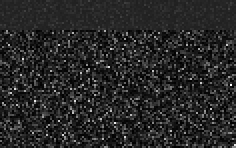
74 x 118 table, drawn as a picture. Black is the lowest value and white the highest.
There is no overall slope. The top part is calmer, up to a seam about 20% of the way down. The halves do not mirror each other. Fine speckle covers the field. Most values sit low, with a long tail of high ones. No row or column stands out.
